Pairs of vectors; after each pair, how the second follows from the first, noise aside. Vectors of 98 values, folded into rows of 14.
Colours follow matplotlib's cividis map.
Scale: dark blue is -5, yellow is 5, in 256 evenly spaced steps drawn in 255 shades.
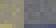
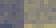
negated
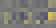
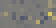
partly zeroed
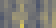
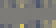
partly zeroed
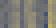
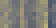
negated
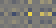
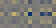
negated
